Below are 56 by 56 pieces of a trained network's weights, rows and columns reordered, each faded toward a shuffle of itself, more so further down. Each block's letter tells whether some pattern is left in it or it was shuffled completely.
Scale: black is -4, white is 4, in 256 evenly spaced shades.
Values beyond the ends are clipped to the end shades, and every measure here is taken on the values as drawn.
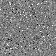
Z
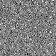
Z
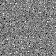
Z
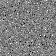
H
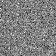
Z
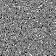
H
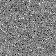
H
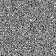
Z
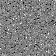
H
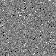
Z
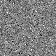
H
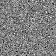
Z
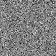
Z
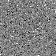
H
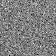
H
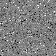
Z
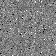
H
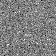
H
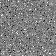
Z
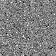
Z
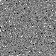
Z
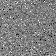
Z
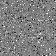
Z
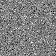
H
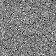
H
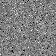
H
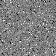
Z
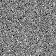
H
